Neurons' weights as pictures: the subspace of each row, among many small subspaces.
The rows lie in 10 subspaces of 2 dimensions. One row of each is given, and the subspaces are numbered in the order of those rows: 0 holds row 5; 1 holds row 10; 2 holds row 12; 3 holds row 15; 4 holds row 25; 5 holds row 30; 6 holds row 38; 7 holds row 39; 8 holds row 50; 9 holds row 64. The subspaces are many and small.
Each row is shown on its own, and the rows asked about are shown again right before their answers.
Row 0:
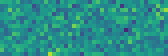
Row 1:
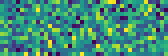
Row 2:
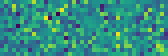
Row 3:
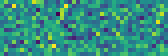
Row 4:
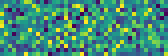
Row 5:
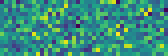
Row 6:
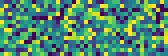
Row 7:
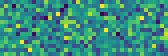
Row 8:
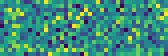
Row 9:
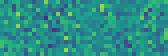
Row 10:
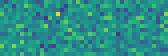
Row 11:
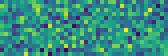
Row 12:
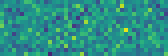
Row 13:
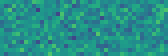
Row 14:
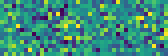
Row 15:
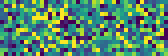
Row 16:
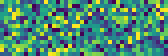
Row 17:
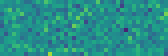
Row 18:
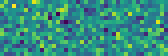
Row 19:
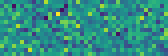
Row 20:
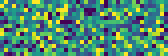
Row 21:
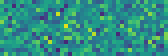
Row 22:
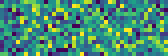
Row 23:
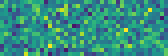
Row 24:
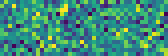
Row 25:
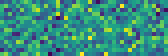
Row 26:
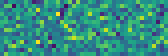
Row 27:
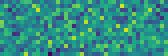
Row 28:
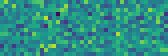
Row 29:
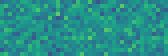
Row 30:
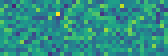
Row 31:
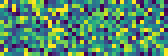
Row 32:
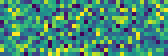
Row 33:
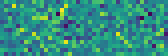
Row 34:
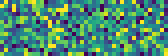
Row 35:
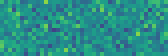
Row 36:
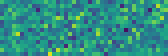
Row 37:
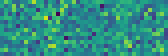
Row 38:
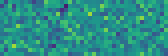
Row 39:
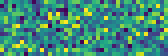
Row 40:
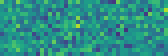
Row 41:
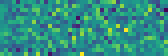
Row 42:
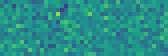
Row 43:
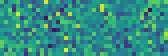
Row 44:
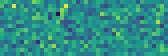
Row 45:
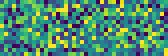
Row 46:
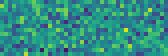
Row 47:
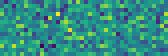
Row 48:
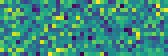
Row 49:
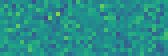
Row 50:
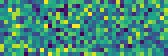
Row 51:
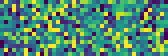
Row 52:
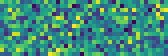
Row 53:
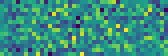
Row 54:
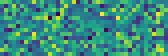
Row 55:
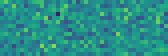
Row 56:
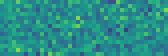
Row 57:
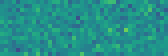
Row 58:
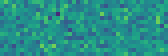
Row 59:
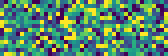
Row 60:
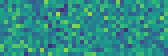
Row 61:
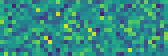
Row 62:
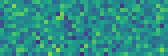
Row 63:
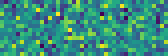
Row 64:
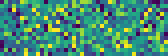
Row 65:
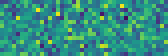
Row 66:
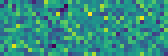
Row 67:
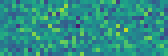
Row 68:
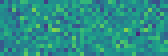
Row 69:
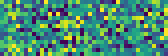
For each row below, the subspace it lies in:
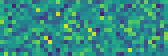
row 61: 0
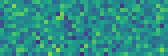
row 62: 2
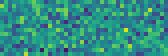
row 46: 7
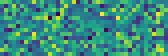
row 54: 4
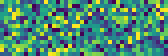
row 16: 5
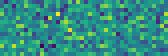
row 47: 1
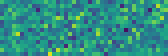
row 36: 7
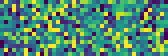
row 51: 9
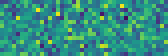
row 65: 1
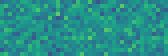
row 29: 4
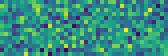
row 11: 7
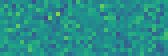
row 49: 4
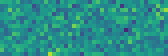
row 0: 5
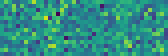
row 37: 9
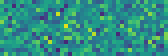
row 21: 0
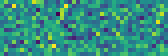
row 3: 6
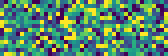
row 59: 7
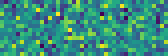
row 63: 1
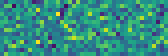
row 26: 6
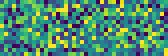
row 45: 2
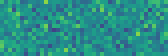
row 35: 9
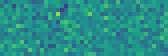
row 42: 8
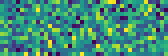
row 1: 0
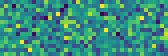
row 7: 5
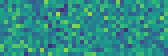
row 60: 8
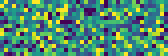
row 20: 7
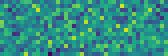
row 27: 8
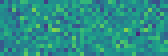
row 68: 9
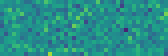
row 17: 2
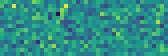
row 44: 8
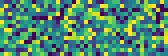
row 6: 5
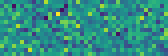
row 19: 5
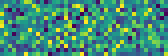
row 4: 2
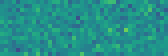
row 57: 0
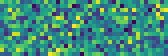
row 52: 5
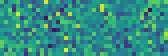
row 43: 9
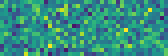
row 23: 8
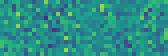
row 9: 9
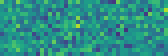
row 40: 0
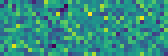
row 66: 6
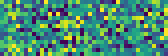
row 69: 3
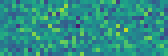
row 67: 3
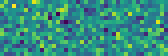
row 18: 7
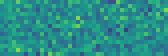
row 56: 0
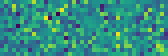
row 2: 4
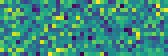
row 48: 4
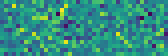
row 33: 3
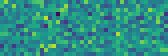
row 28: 1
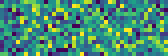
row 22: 4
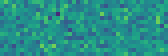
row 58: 1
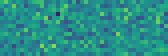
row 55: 1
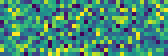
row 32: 8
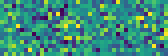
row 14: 3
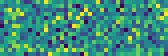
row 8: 2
